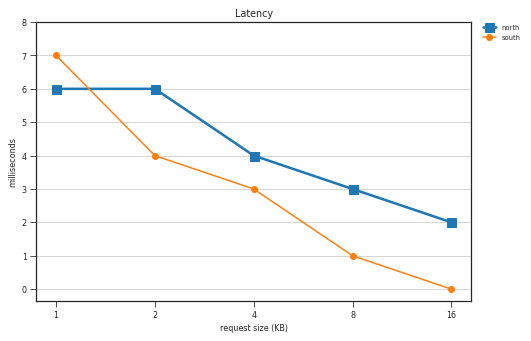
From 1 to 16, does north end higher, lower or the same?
lower
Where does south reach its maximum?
1
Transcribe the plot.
Title: Latency
x-axis: request size (KB), ticks 1 2 4 8 16
y-axis: milliseconds, ticks 0 1 2 3 4 5 6 7 8
Legend: north, south
Values:
north: 6 6 4 3 2
south: 7 4 3 1 0
